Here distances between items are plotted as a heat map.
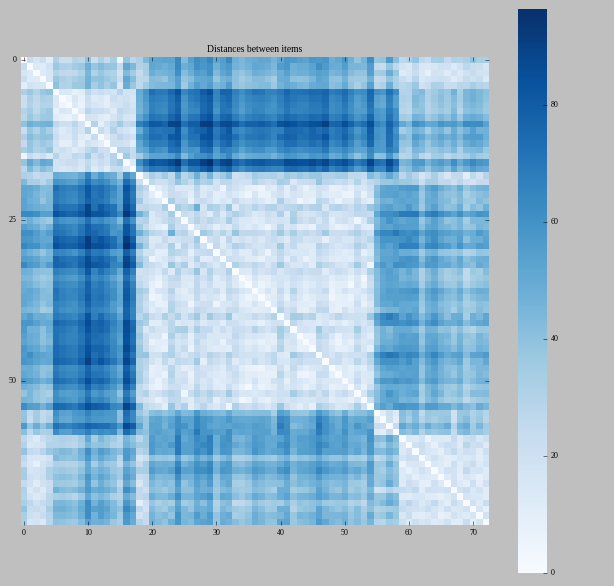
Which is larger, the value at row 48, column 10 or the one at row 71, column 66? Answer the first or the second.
the first
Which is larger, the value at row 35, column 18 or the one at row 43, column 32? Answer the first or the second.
the first
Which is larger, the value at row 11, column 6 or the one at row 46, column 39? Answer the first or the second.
the second
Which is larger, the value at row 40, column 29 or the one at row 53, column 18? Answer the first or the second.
the first
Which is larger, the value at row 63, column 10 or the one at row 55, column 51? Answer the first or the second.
the first
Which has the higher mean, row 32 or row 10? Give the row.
10
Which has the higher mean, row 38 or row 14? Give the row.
14
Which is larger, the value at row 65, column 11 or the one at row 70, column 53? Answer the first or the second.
the first
